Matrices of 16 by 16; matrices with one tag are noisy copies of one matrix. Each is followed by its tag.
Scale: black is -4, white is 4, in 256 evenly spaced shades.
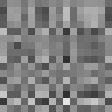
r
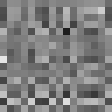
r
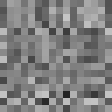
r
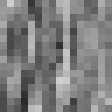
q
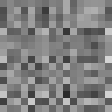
r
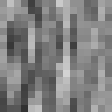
q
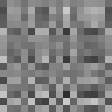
r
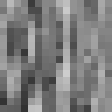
q
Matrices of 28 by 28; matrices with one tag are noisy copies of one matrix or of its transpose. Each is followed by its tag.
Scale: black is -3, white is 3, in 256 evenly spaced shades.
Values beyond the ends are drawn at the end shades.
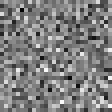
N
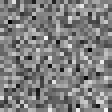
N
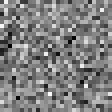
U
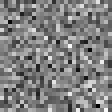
N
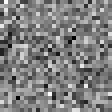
U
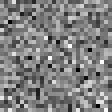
N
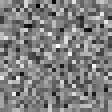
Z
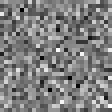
N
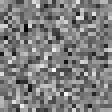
Z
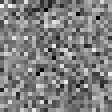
U
